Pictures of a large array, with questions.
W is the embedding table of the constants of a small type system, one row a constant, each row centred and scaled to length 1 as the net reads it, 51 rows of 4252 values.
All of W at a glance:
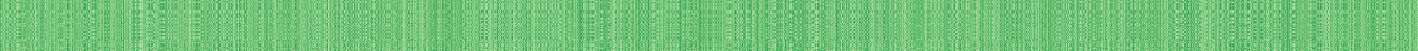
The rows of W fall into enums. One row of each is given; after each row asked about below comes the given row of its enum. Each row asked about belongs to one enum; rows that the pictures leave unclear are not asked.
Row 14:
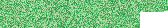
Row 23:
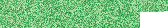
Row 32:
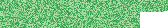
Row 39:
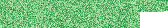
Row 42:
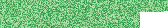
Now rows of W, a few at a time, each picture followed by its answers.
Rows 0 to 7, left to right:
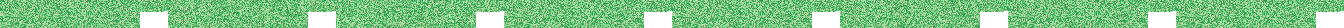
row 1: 23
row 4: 32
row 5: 14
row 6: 32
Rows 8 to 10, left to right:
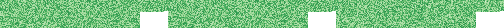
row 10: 42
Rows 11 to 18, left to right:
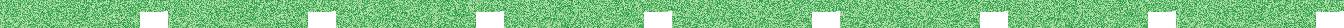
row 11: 42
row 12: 42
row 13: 23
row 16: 32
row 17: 14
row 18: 42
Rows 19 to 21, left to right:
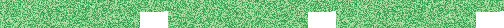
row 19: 42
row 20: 32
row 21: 42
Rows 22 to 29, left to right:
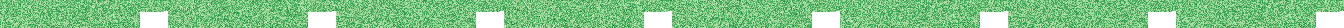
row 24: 32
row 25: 39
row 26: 14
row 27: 42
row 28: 32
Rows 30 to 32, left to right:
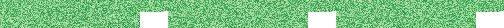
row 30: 42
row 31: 32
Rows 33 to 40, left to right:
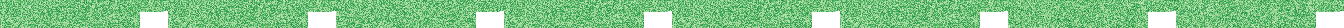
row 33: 42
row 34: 42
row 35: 32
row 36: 42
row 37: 42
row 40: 23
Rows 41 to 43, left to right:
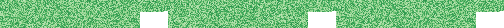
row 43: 32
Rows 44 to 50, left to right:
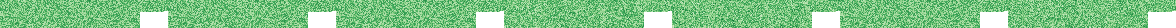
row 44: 32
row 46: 32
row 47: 23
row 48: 39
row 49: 32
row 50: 14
